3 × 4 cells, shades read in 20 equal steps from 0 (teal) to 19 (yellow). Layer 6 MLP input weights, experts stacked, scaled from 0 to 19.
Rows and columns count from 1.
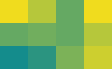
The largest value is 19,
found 2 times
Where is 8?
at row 2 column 2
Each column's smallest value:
0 2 7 14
